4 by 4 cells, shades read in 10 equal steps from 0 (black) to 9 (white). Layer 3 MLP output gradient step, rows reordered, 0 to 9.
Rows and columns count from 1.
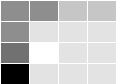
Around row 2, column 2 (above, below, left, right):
5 9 5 8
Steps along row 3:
up down same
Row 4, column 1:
0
